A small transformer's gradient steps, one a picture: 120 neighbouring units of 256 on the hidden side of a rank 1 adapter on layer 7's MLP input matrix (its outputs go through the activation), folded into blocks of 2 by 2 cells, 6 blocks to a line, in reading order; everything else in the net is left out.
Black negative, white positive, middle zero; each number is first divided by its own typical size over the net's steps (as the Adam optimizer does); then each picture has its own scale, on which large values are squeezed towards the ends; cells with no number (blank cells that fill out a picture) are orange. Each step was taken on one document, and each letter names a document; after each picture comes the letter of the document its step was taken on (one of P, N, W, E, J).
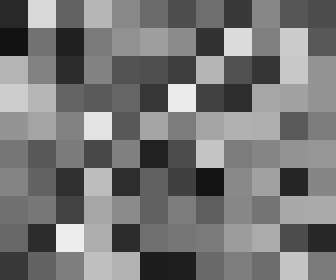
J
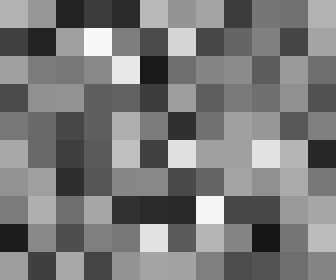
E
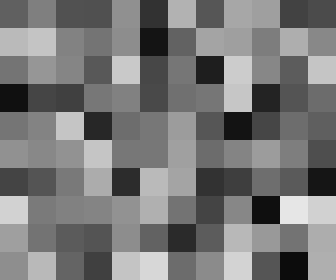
E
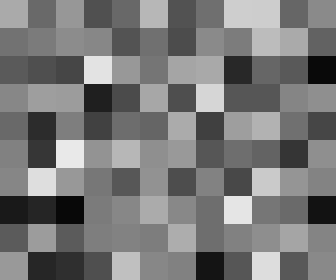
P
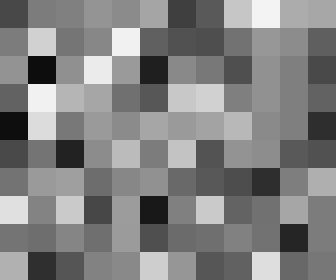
P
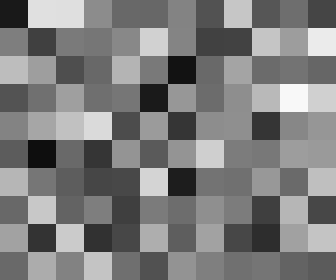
J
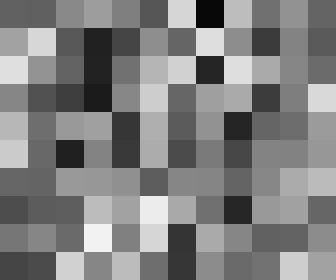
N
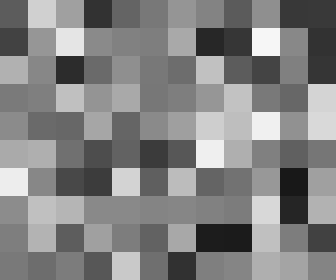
J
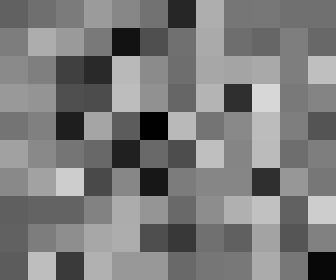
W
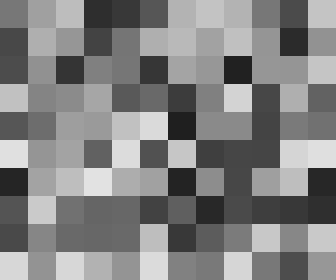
E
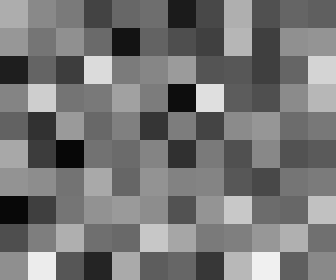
P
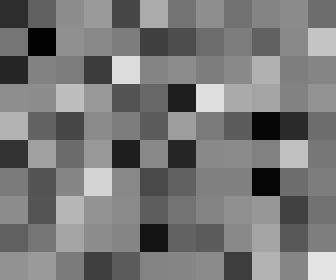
W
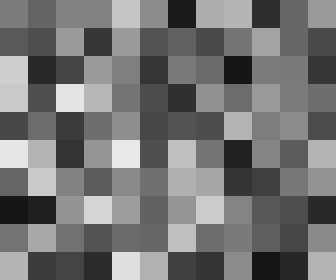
P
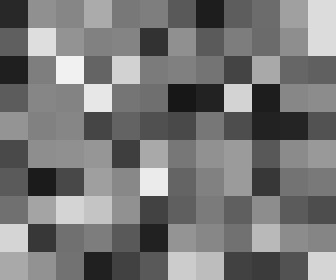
W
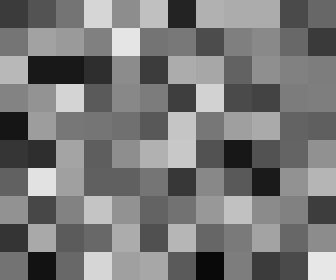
P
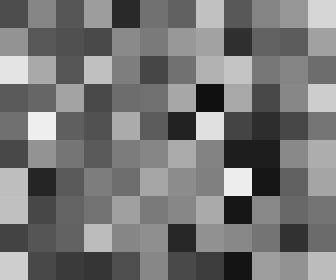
N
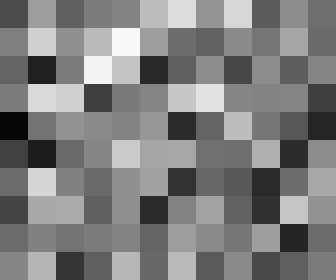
P
